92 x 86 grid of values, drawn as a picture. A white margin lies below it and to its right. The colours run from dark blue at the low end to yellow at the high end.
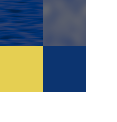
The table splits into 2 rows of 2 panels. Panel 1,1: very low, streaked across, faint in contrast. Panel 1,2: low, smooth, faint in contrast. Panel 2,1: very high, flat. Panel 2,2: very low, flat.
